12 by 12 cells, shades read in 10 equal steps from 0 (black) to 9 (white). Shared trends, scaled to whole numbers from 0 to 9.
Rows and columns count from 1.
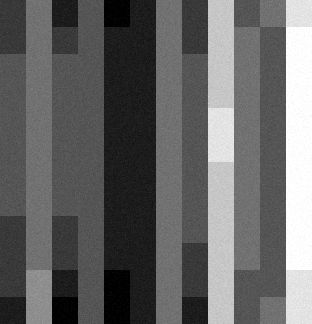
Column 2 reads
4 4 4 4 4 4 4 4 4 4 5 5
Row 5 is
3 4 3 3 1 1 4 3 8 4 3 9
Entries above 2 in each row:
7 7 10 10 10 10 10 10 8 7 7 7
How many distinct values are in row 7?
5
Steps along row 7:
up down same down same up down up down down up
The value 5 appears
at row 11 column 2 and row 12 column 2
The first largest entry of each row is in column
12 12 12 12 12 12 12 12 12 12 12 12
